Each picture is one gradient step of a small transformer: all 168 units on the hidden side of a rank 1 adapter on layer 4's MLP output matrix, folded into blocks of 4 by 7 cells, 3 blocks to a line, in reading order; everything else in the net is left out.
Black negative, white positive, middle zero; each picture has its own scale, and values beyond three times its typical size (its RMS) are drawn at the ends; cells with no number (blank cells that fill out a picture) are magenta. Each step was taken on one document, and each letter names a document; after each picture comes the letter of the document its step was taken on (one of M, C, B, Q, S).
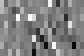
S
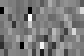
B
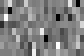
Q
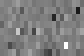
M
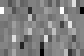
B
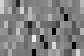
S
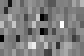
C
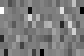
B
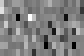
S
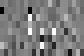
B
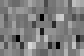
Q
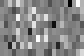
Q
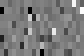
B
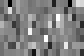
Q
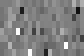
M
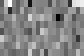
Q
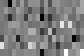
C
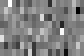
Q
